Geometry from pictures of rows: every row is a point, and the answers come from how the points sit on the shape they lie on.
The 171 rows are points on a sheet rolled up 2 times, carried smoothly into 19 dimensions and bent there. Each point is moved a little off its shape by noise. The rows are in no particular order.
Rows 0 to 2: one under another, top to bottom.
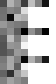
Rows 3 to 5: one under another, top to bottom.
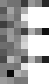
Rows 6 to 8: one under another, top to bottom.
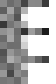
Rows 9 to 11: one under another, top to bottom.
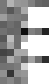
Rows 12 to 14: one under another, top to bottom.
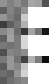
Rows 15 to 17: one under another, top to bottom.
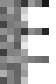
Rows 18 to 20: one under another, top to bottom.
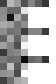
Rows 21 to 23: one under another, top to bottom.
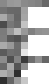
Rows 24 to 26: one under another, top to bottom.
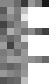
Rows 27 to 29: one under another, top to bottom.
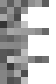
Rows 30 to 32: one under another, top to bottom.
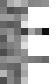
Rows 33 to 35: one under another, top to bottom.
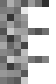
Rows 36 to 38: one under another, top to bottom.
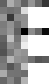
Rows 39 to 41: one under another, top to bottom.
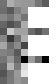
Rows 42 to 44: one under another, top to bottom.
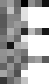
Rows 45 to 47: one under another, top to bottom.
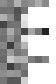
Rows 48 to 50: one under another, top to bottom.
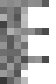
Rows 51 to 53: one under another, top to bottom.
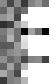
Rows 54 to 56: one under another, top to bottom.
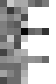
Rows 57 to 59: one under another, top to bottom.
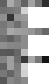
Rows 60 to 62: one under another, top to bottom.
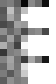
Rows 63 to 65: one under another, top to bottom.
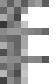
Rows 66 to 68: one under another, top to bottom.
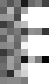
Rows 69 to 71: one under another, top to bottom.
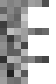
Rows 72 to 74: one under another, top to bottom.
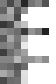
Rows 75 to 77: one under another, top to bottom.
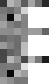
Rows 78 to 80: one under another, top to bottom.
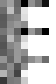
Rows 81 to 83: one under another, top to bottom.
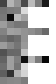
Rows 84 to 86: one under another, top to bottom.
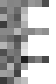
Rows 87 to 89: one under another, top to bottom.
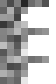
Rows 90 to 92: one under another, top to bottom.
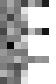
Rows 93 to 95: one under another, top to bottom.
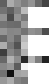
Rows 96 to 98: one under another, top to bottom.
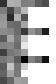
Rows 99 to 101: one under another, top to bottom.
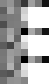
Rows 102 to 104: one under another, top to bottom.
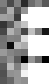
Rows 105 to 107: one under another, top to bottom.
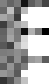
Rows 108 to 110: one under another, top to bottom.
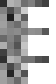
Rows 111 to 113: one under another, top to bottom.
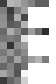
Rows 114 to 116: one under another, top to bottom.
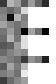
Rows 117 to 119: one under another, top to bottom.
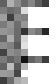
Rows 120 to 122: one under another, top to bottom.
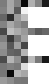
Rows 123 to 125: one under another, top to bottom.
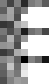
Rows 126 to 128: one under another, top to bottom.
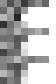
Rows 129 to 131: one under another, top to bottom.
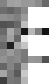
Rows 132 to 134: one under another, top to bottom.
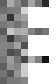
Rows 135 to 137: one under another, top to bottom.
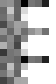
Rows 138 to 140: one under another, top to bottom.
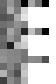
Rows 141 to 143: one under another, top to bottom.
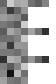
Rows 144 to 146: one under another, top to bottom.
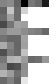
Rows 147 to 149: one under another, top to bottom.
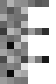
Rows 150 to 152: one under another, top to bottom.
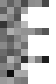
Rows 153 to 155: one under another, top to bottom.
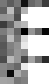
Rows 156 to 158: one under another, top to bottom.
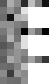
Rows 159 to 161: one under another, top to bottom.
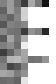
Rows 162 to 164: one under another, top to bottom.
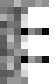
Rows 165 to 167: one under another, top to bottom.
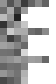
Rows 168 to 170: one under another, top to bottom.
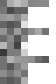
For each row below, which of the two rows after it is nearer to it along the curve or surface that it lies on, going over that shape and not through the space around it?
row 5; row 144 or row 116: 144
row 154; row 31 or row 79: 79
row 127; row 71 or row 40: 40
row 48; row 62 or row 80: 62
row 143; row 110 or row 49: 110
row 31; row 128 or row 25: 25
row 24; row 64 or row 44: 44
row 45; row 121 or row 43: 121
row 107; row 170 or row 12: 170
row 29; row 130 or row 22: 22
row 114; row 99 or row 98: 98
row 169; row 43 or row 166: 166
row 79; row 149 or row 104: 104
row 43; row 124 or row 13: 124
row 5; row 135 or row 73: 135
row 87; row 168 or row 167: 168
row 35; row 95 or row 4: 95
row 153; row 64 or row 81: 81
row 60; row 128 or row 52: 52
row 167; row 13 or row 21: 21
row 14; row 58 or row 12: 58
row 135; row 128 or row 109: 128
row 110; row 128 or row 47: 47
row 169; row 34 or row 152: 34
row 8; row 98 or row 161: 161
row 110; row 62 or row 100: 100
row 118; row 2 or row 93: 93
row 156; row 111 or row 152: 152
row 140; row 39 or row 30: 39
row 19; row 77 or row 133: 133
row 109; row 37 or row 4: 4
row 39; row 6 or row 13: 13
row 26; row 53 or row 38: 38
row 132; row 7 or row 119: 7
